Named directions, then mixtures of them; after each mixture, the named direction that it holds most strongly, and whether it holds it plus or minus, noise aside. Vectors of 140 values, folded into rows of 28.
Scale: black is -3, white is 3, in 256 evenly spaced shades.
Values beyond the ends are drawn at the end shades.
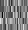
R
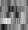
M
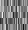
R, minus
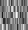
R, plus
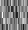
R, minus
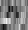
M, plus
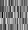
R, plus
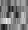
M, plus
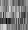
M, minus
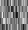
R, minus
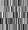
R, minus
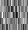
R, minus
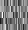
R, minus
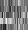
R, plus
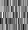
R, minus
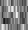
M, minus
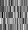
R, plus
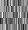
R, minus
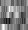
M, minus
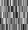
R, minus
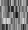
M, plus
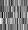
R, plus
